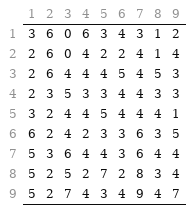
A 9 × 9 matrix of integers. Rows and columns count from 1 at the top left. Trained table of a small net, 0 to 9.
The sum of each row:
28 25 37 30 31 34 39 38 45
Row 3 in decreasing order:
6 5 5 4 4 4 4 3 2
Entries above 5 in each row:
2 1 1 0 0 2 2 2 3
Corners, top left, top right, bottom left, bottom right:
3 2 5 7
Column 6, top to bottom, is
4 2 5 4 4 3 3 2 4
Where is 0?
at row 1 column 3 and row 2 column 3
